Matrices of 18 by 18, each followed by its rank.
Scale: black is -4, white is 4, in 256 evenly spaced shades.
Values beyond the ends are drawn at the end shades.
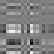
one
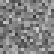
full rank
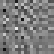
three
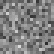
full rank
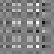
one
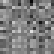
three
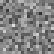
full rank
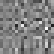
three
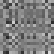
two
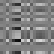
one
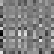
two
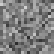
full rank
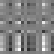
one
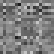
three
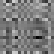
two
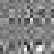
two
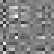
three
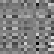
two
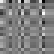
one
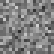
full rank
